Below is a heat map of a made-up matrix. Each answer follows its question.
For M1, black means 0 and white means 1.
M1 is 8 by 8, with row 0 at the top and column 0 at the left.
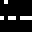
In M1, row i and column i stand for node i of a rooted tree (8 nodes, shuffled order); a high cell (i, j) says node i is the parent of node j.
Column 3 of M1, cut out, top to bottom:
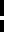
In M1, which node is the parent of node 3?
4
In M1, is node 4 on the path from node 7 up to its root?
yes
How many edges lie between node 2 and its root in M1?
1
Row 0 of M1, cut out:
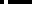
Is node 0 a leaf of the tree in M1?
no
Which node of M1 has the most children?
4
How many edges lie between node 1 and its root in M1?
2
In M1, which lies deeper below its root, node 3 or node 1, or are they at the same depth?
node 1
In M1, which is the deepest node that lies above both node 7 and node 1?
4
